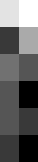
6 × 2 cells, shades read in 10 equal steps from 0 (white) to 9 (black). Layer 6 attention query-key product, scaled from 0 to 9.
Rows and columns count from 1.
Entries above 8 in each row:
0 0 0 1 0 1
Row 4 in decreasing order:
9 6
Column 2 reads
0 3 6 9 7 9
